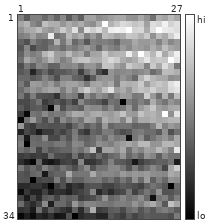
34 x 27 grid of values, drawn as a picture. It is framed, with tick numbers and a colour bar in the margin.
No single row or column stands out from its neighbours. The bottom left is the ninth with the lowest average. Horizontal stripes repeat 7 times down the table. The ninth with the highest average is the top right. The field climbs toward the top right.
